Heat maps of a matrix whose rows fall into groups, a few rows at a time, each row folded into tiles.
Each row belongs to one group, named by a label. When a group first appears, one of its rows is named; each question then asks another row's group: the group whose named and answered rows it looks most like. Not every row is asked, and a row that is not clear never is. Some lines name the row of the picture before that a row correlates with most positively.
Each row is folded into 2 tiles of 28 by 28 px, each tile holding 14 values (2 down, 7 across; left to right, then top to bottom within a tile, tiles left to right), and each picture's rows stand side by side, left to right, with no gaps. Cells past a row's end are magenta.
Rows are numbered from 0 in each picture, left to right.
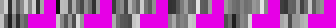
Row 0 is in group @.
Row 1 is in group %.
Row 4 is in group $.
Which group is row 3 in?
%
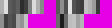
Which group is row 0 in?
$
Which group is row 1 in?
$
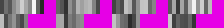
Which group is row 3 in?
@
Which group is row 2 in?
@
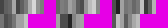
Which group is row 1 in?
$
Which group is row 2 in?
%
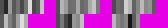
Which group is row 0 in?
%
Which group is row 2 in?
@
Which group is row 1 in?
$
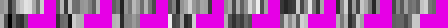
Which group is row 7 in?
$
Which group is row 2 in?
@
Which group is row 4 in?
@
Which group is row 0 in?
@
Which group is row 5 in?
%
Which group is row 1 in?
$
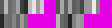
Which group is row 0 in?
$
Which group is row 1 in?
$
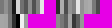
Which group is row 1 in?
@
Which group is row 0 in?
%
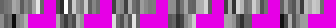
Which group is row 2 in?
%
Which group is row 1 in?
%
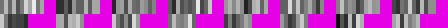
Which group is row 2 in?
%
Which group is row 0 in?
@
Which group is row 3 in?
%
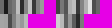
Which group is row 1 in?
@
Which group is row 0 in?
%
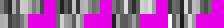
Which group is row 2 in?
$
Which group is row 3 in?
%
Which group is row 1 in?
%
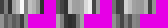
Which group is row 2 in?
@
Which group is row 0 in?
@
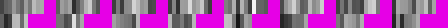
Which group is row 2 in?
@
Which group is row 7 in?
$
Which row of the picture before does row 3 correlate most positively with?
0
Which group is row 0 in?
$
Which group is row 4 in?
%
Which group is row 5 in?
$
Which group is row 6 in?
$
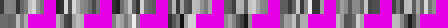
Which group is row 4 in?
@
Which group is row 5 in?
%
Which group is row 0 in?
$
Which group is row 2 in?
%
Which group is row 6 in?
%
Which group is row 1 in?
%
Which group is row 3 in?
$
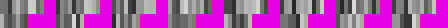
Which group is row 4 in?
@
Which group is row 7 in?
%
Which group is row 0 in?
@
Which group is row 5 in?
%
